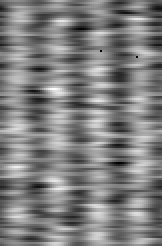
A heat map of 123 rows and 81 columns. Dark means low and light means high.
Stripes: upright, repeating 4 times. Slope: none. Histogram: bell-shaped. Ninth with the lowest average: top right. Lone odd cells: 2, each lower than its neighbours.
